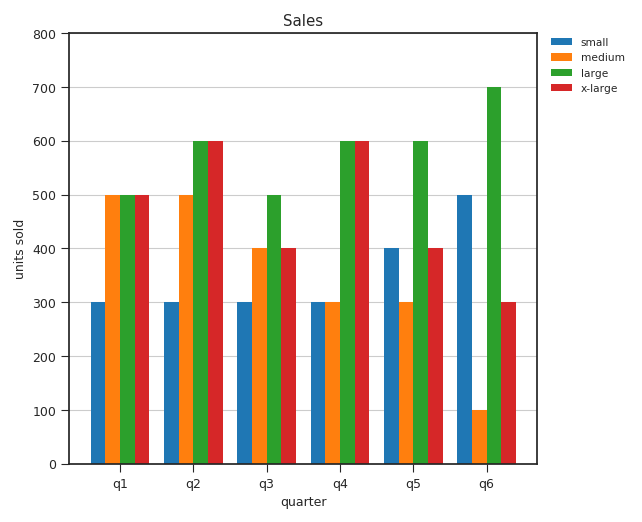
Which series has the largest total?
large
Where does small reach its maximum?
q6
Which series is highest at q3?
large
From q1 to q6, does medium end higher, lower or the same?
lower
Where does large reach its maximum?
q6
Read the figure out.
Title: Sales
x-axis: quarter, ticks q1 q2 q3 q4 q5 q6
y-axis: units sold, ticks 0 100 200 300 400 500 600 700 800
Legend: small, medium, large, x-large
Values:
small: 300 300 300 300 400 500
medium: 500 500 400 300 300 100
large: 500 600 500 600 600 700
x-large: 500 600 400 600 400 300
